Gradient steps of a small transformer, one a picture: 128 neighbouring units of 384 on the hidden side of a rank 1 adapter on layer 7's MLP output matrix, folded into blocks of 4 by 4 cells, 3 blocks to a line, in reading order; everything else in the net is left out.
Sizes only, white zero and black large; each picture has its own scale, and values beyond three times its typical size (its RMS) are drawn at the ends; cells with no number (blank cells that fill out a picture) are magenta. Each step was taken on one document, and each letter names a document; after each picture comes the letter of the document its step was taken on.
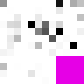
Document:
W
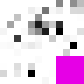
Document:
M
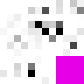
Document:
M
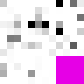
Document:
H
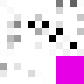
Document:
W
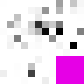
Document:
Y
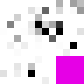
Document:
M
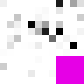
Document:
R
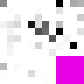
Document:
W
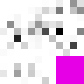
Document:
Y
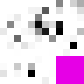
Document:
M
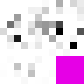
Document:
Y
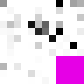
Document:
W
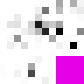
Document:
Y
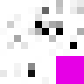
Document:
Y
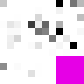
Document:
H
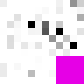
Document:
R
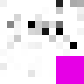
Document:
R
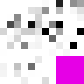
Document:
Y
